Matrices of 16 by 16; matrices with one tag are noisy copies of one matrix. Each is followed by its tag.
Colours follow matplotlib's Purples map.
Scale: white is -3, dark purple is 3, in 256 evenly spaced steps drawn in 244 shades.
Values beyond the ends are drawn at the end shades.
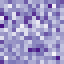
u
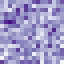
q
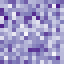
u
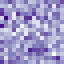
u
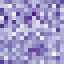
u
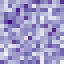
q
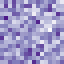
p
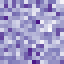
p
